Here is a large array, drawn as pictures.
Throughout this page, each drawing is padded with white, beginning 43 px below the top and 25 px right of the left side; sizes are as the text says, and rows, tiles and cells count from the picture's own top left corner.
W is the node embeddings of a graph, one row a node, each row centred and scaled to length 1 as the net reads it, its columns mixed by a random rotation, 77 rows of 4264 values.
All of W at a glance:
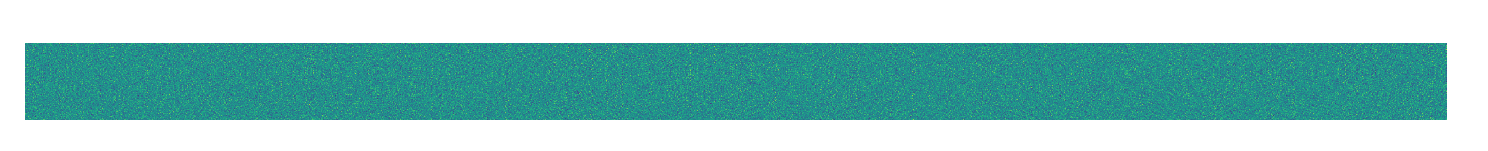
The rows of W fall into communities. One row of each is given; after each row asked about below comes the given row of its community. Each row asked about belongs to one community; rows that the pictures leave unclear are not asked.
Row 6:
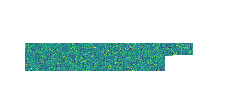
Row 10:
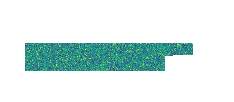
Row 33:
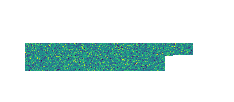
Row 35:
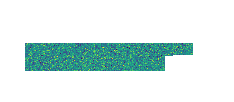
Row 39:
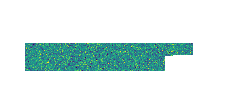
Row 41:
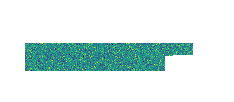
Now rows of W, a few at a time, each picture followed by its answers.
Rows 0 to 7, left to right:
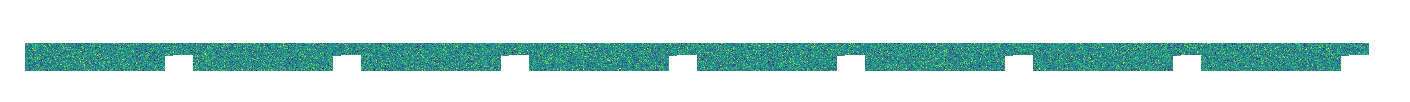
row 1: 10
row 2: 6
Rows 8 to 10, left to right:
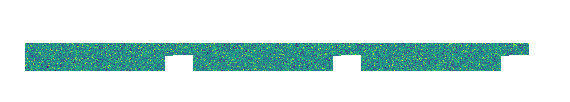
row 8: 6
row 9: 39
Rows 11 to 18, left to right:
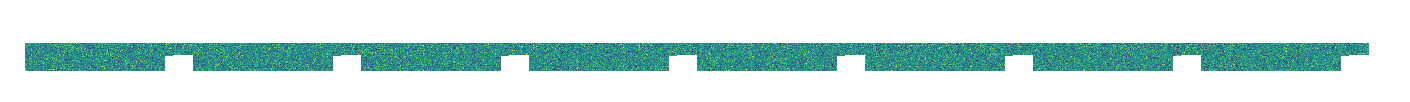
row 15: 10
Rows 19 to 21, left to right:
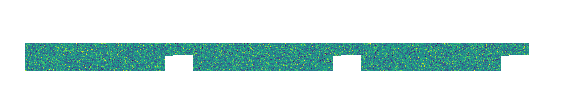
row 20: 33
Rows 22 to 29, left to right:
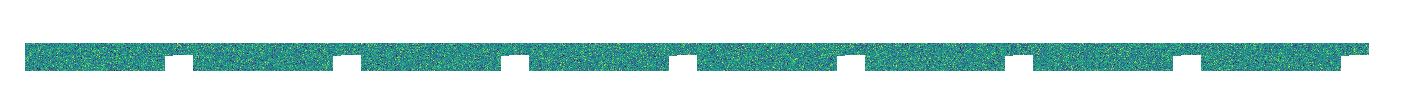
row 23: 41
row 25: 10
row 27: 10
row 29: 10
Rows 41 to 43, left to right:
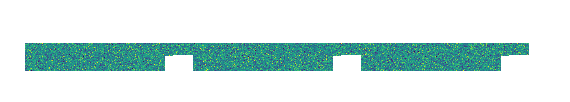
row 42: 35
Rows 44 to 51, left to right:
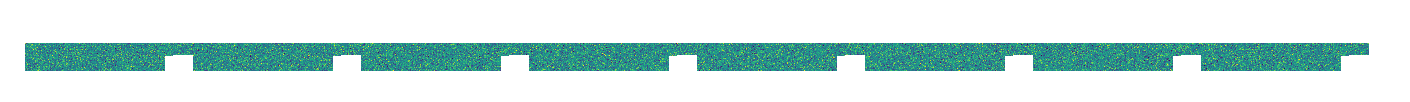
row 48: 6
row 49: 10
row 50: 39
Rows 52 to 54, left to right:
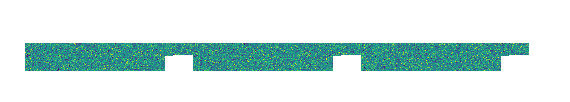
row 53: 35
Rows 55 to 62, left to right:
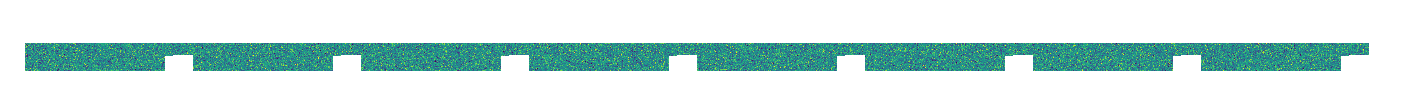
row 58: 41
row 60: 41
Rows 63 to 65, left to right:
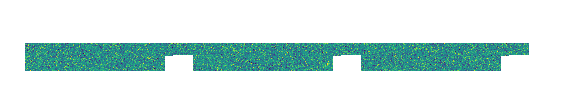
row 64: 41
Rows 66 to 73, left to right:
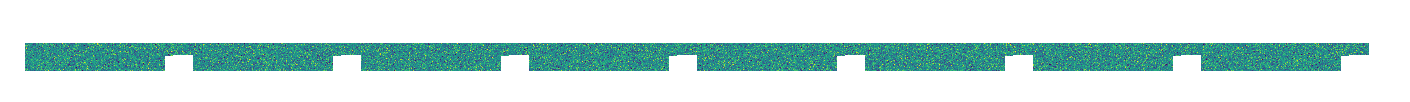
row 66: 39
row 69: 41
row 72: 6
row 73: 10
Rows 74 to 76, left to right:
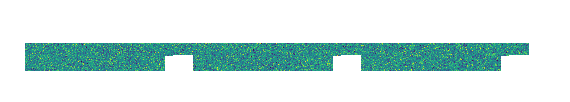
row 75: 41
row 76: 39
